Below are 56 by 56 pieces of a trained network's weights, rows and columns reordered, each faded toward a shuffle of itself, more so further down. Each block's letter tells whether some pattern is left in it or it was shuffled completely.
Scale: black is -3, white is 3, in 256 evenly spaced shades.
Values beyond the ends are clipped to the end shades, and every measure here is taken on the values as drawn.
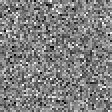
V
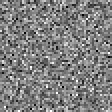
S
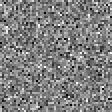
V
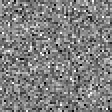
S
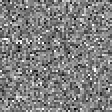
V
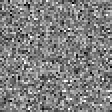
V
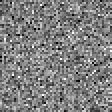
S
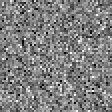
S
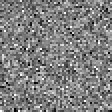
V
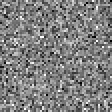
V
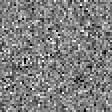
S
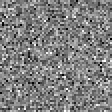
S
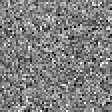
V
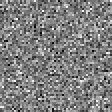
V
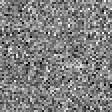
V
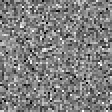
S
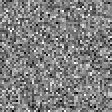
S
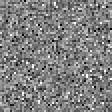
S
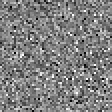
S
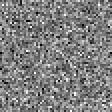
S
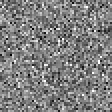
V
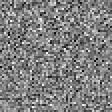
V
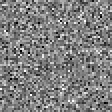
S
